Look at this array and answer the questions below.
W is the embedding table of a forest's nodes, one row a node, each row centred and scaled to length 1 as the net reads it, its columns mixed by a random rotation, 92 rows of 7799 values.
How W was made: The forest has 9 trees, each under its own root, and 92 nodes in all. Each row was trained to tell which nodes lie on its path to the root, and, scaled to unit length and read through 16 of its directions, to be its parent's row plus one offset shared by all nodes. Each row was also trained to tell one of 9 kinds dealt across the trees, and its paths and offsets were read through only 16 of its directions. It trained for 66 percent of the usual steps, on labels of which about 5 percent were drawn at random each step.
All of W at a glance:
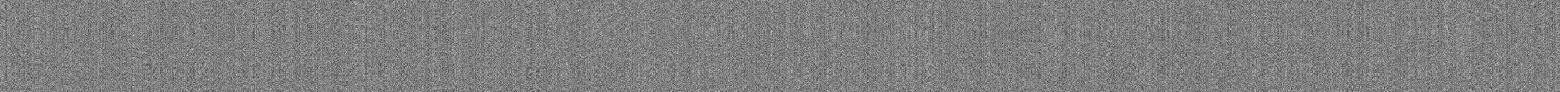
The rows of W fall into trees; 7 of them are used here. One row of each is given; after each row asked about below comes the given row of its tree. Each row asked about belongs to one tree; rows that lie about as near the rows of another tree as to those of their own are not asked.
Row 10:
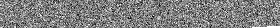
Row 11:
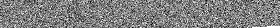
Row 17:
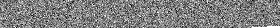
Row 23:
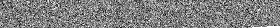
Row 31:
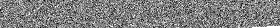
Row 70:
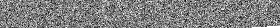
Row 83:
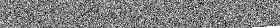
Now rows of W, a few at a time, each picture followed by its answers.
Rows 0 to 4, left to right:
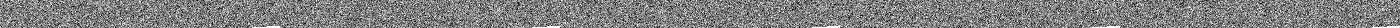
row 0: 83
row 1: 10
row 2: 11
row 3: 31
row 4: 31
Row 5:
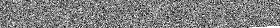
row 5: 23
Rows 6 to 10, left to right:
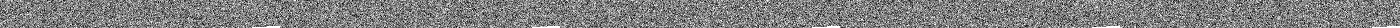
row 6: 70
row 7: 23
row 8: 17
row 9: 31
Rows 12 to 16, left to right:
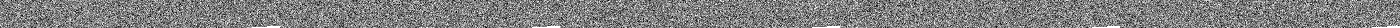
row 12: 17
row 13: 11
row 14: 70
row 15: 23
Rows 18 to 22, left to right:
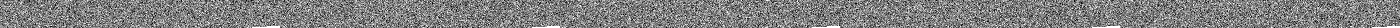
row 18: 11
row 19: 17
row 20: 17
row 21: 31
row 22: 83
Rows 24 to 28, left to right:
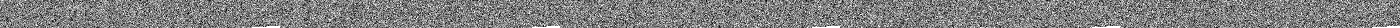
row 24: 31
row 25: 11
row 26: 11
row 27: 11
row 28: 70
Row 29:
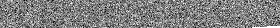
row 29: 70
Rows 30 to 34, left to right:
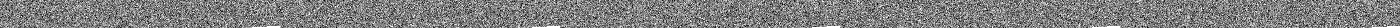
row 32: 31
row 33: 23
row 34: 31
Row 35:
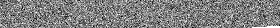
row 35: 17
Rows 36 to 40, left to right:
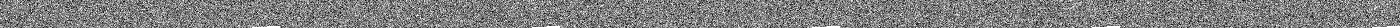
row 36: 23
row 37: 83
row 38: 11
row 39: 83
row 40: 70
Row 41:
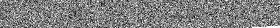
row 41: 11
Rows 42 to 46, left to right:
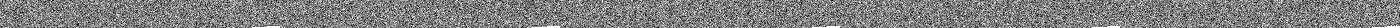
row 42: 83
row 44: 31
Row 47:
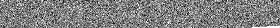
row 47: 31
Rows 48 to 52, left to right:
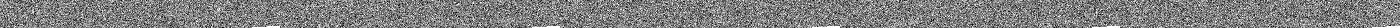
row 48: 10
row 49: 11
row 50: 23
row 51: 17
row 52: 11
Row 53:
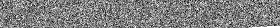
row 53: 23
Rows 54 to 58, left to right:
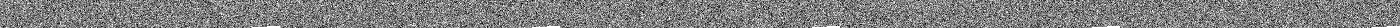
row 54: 83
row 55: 31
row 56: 10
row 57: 17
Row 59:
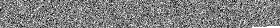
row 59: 31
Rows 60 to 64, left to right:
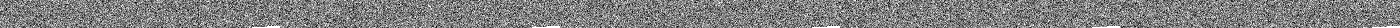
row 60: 17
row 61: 11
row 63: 23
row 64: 31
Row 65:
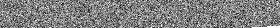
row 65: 83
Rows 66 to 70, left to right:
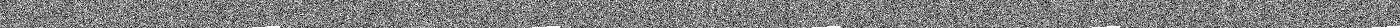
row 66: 17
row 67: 31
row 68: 31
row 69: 83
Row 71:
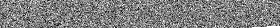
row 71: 70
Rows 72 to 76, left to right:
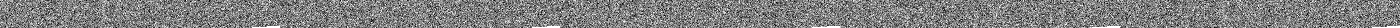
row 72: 70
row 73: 17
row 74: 23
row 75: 23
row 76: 70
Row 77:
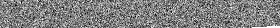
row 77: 83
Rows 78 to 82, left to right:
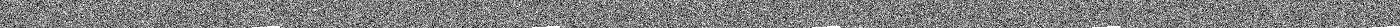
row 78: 23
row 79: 17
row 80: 17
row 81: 10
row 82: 23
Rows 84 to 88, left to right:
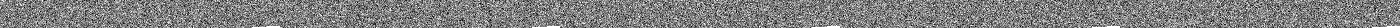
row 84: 31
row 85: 10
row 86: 17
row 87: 17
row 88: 17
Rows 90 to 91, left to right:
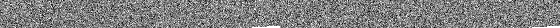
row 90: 70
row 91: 83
